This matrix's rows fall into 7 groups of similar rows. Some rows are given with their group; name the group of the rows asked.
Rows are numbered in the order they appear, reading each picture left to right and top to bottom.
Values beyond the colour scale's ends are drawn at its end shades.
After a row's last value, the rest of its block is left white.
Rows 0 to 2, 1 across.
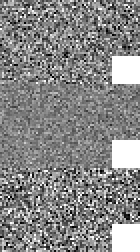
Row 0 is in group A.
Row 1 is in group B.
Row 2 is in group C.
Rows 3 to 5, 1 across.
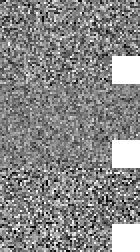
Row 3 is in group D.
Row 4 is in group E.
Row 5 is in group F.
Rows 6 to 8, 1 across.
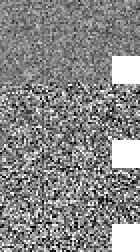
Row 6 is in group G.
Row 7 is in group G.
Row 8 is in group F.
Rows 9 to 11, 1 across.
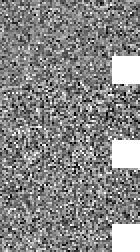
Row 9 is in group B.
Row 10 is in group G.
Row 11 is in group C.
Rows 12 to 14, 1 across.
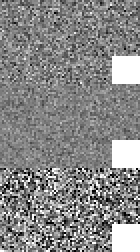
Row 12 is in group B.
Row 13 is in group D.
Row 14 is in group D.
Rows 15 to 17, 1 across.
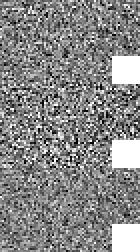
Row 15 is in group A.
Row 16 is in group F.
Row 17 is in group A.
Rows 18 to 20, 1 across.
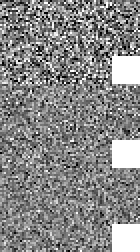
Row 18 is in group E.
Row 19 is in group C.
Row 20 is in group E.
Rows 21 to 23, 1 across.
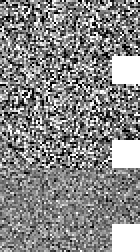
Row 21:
D
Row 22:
D
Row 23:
F
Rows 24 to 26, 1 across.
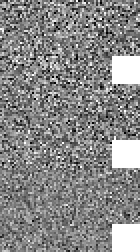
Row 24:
F
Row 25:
B
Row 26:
C
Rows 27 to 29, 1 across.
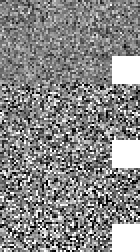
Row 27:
D
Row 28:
B
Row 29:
F
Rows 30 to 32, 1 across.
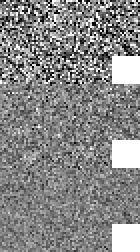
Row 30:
D
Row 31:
G
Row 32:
D
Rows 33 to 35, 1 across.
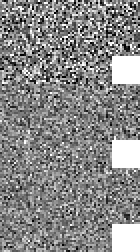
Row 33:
C
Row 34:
B
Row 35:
C
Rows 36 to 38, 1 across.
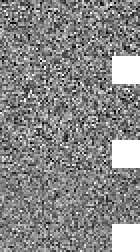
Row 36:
B
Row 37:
A
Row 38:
F
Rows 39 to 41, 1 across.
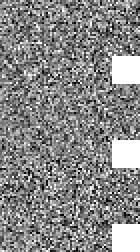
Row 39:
G
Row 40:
E
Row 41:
D
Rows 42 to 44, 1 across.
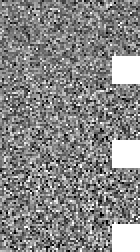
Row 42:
B
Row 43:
E
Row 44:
E
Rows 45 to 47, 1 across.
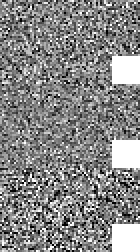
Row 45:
C
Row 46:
B
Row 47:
A
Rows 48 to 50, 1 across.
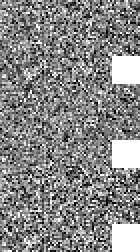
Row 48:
G
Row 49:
A
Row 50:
G
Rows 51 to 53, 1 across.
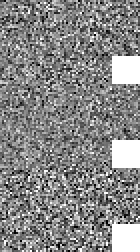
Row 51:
D
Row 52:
D
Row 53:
E
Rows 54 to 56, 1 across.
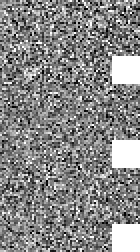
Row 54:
G
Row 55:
B
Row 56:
D
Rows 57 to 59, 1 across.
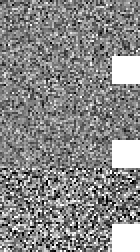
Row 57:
E
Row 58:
D
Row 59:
F
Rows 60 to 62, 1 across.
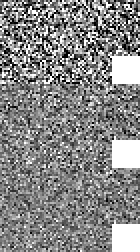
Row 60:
A
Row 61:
B
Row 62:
B
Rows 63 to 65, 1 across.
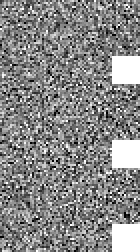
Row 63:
A
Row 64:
F
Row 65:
C
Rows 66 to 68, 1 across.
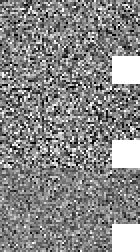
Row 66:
A
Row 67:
F
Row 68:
B
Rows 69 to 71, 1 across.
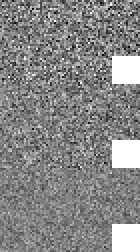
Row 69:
B
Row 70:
G
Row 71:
D
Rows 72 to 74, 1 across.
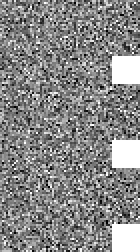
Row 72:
C
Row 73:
B
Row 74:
E
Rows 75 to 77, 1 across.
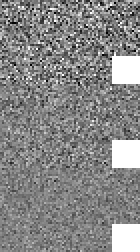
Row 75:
B
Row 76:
D
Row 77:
B
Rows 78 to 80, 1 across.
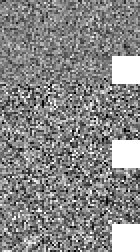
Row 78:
D
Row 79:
D
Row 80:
G
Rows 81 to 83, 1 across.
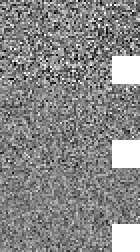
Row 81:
F
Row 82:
C
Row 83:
E
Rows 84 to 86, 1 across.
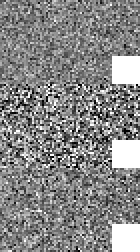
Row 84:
D
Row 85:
D
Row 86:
G
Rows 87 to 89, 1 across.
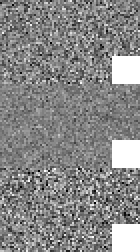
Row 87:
E
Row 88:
G
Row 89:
D
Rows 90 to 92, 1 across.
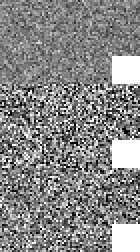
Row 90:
G
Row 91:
C
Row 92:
B
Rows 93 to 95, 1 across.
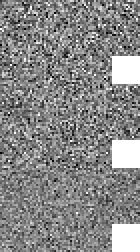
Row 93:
A
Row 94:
C
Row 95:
F
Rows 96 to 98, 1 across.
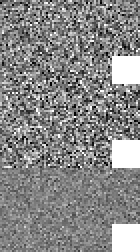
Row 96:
E
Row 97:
G
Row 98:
B
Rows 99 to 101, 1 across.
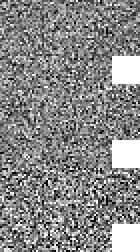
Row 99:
F
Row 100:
C
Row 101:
F
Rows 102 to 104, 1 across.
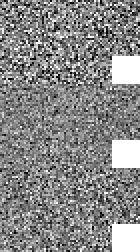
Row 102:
F
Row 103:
F
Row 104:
E
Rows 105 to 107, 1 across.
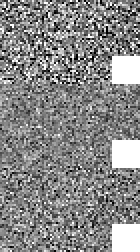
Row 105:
F
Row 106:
G
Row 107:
F
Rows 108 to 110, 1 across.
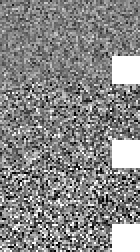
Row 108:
E
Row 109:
G
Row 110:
F
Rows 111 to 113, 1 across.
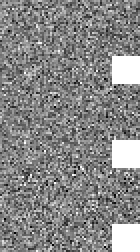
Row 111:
G
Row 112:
B
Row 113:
A
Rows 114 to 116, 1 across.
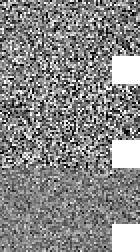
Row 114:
F
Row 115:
C
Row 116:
B
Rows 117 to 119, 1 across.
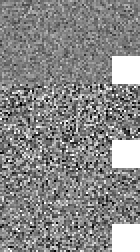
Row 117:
A
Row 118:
C
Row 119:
F
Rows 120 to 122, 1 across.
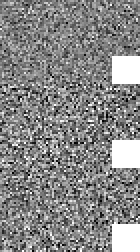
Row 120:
A
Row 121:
F
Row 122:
E
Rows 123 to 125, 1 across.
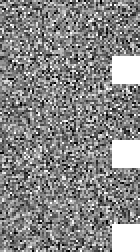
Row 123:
F
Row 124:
C
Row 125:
E
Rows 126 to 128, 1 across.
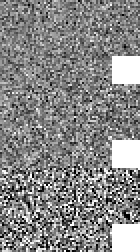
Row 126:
D
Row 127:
G
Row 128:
C
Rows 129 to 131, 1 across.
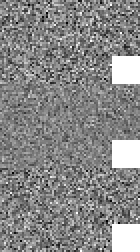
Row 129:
D
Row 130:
A
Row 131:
E
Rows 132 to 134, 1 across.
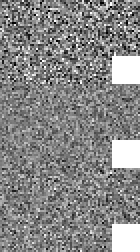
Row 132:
B
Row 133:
E
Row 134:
B
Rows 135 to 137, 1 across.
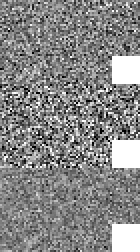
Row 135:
C
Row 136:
E
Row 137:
G
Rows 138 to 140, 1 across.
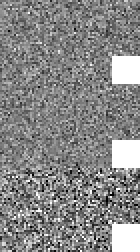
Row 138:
G
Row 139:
C
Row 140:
G
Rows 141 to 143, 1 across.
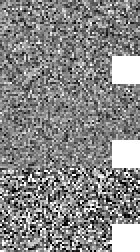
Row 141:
G
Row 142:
A
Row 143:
A
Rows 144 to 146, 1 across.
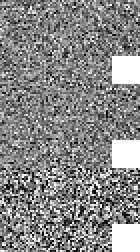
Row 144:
A
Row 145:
F
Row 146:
D
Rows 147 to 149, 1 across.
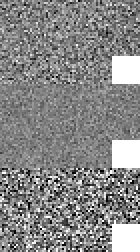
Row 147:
F
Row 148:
C
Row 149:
B
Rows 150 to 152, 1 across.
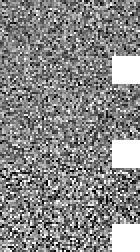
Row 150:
B
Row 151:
F
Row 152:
F
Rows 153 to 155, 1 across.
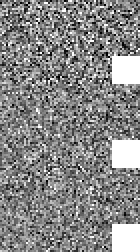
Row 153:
E
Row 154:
G
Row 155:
D
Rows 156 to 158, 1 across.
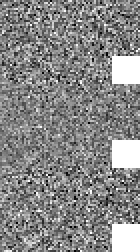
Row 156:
E
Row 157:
G
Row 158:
G
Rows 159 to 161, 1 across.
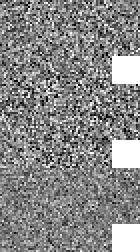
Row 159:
E
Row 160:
D
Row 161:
A
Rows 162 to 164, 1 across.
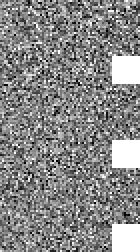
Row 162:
G
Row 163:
F
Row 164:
D
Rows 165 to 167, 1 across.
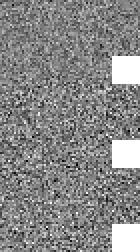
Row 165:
E
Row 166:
C
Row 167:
F
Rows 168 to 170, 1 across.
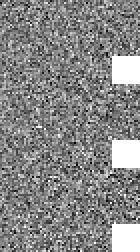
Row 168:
E
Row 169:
G
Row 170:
B
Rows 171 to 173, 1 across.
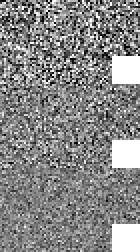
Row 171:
D
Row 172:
F
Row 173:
B
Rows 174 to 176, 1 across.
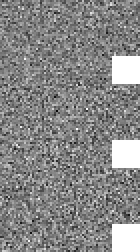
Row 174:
B
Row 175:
F
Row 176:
C
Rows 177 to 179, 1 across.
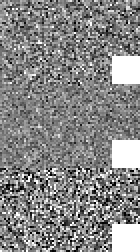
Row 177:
G
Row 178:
G
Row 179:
D
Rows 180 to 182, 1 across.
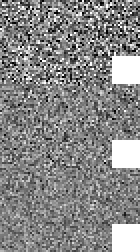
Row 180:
B
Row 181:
A
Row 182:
D
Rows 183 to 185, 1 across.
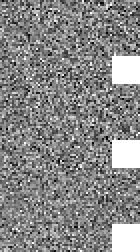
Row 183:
B
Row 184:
E
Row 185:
F
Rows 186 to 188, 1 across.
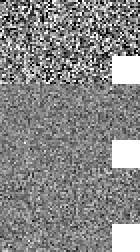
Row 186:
D
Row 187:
B
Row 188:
C
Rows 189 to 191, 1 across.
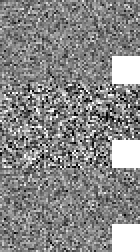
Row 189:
A
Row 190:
G
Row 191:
A
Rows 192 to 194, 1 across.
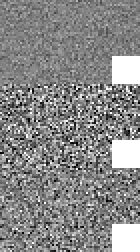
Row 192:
F
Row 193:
C
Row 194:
F
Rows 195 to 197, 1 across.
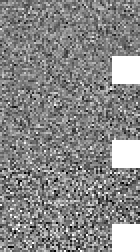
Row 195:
A
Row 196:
B
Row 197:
F
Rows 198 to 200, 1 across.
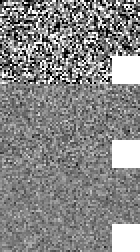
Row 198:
A
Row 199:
C
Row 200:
G
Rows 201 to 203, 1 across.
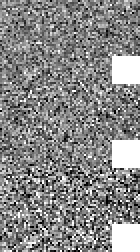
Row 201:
G
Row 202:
A
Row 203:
G
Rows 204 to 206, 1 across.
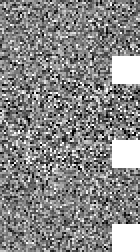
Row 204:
F
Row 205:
B
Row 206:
D
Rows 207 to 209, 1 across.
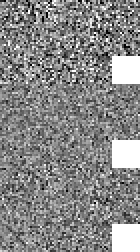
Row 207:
D
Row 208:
E
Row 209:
D
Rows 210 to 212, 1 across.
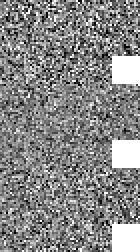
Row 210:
D
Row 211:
D
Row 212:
E
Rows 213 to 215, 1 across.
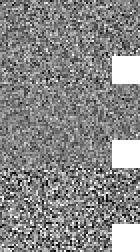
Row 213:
E
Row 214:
E
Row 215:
F
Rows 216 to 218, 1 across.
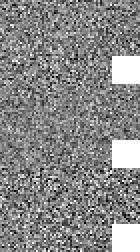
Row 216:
F
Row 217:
D
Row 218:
B
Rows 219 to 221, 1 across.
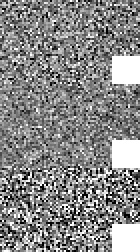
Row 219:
F
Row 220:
G
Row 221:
C
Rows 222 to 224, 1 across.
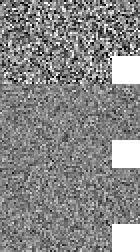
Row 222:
E
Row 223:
A
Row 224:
E
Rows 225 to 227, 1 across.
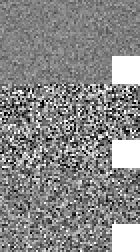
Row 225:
F
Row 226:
C
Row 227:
B
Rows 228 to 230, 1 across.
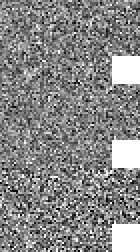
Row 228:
G
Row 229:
B
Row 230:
B
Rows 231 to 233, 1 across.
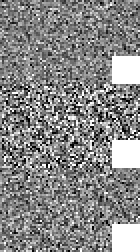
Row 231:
B
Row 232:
E
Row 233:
E
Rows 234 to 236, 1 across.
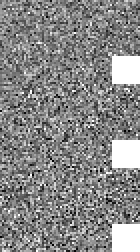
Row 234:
G
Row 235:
A
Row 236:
C
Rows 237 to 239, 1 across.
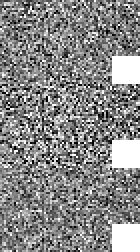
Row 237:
A
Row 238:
F
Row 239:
G
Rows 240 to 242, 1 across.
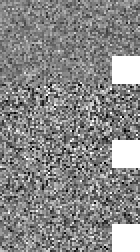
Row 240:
G
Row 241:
D
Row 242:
D
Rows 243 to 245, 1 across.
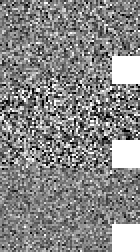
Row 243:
E
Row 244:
D
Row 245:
B
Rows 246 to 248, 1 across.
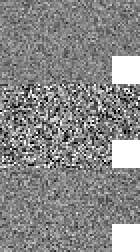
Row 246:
A
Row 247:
A
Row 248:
F
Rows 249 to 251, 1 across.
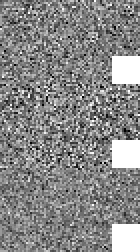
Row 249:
A
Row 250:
D
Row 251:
D
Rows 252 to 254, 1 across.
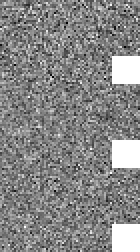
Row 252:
A
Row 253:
G
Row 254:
B
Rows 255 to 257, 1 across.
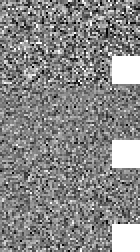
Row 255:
G
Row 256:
F
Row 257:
E
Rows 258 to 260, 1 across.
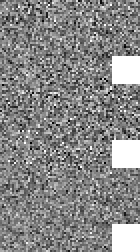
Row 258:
D
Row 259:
B
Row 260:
D
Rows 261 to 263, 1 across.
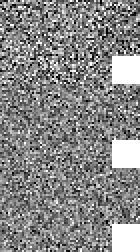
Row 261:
F
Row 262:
B
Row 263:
E
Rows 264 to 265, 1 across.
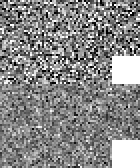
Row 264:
F
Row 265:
G
